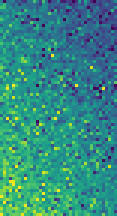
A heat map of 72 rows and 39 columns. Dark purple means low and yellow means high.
The halves do not mirror each other. On average the colour sits 50% of the way up the scale. There are no regular stripes. The ninth with the highest average is the bottom left. No single row or column stands out from its neighbours. Values rise toward the bottom left.
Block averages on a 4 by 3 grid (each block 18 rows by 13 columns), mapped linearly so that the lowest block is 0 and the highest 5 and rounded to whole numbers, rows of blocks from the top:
210 / 321 / 432 / 543
